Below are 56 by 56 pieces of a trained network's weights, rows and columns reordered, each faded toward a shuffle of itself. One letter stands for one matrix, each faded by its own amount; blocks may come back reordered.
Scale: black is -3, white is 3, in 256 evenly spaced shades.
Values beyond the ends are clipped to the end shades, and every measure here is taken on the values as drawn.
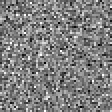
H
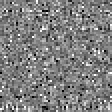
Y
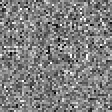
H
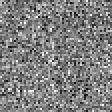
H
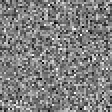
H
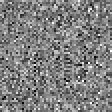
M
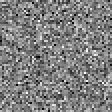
M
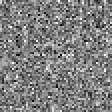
H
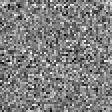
H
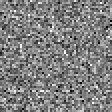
M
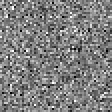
H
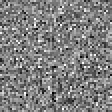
H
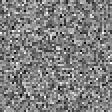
H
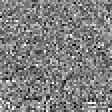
M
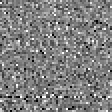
Y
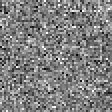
M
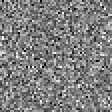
H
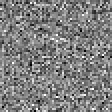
M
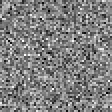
H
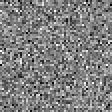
M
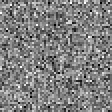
H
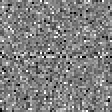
Y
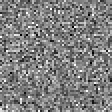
M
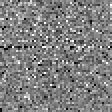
Y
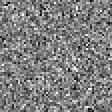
H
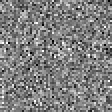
H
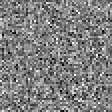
M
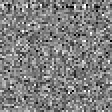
M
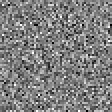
H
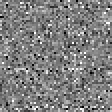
Y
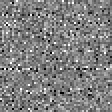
Y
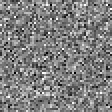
M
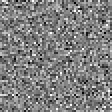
M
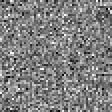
H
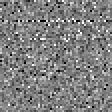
Y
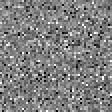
Y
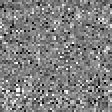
Y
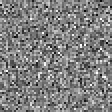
H
